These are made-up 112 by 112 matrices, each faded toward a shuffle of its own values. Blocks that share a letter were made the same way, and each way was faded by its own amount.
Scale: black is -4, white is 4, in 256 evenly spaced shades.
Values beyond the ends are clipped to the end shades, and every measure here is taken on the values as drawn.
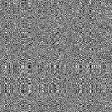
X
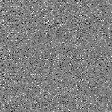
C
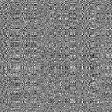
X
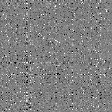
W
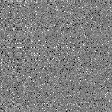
C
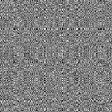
X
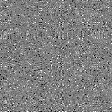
C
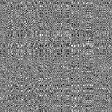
X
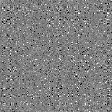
W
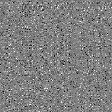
C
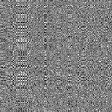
X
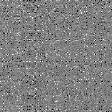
W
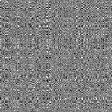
X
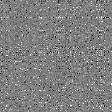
W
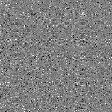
C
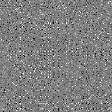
W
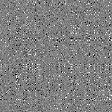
W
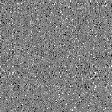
C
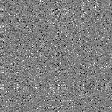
C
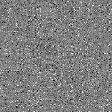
C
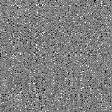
C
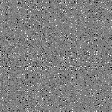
W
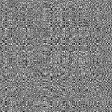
X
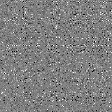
W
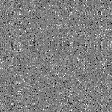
C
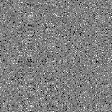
C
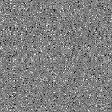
C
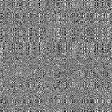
X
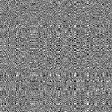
X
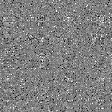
C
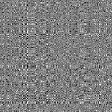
X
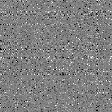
W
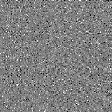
C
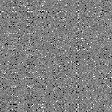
W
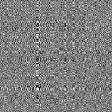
X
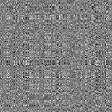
X
